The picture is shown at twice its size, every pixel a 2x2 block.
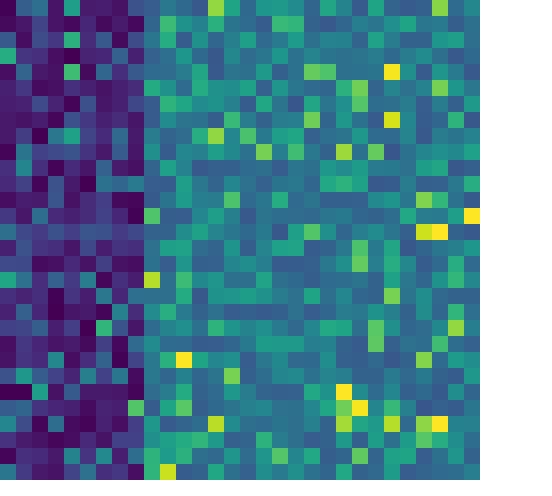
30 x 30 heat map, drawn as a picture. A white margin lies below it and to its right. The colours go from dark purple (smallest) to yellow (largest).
No regular stripes run through it. No single row or column stands out from its neighbours. A vertical seam about 30% of the way across splits the table, and the right part is higher.
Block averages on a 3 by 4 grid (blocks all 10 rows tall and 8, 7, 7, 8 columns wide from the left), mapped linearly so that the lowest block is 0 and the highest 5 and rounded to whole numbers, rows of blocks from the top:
0455
0445
0555
